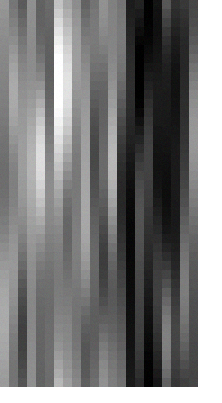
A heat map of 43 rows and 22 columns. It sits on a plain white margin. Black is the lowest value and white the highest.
Ninth with the lowest average: top right. Grain: streaks running down. Histogram: bell-shaped. Seam: vertical, 60% of the way across, the left part higher.
